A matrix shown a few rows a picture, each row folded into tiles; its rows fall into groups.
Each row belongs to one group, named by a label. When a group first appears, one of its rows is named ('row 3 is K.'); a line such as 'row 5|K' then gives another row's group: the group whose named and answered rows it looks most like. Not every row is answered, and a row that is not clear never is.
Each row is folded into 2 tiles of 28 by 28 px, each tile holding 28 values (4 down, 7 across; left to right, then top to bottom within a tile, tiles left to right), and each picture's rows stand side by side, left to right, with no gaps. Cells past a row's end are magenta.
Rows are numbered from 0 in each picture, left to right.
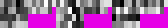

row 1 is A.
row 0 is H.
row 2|H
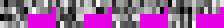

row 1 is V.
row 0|H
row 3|A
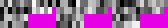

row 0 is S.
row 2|H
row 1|V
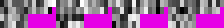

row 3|S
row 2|V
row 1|H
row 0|A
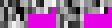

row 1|A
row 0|A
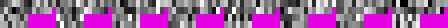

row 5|H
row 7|A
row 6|V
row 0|S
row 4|H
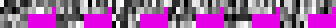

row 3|H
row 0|S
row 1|H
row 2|V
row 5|V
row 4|H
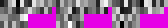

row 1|A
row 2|S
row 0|V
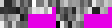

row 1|V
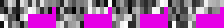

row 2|A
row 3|V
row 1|S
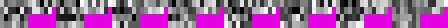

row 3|H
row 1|H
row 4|S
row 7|A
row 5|S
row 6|H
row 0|S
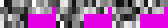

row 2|H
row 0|S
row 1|V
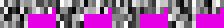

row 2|A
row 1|V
